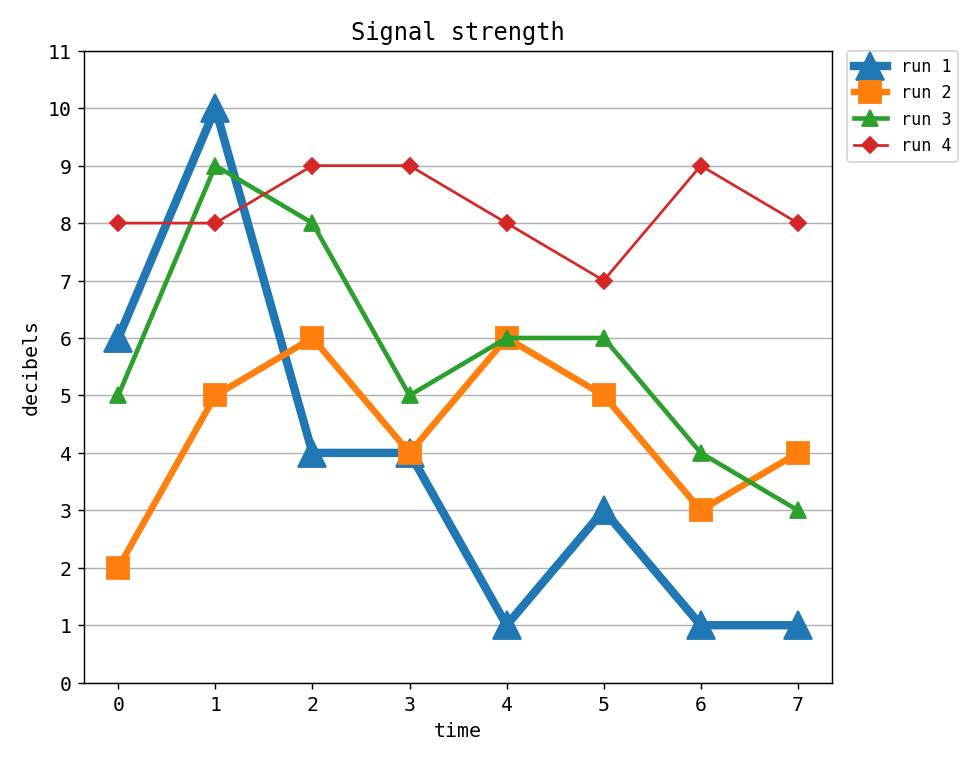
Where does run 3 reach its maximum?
1
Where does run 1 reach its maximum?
1
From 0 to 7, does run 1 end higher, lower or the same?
lower
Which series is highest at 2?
run 4
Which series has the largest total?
run 4
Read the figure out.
Title: Signal strength
x-axis: time, ticks 0 1 2 3 4 5 6 7
y-axis: decibels, ticks 0 1 2 3 4 5 6 7 8 9 10 11
Legend: run 1, run 2, run 3, run 4
Values:
run 1: 6 10 4 4 1 3 1 1
run 2: 2 5 6 4 6 5 3 4
run 3: 5 9 8 5 6 6 4 3
run 4: 8 8 9 9 8 7 9 8
